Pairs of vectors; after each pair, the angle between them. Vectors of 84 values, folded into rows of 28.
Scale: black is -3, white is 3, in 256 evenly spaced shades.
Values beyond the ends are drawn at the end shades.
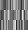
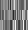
partly aligned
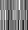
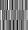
orthogonal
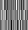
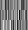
partly aligned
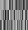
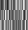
nearly opposite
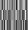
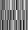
partly aligned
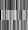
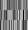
orthogonal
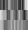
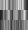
nearly opposite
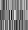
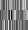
nearly parallel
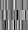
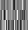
nearly opposite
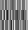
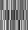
orthogonal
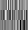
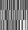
nearly opposite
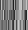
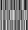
partly opposed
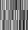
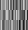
nearly parallel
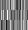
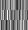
nearly parallel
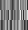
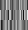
nearly parallel
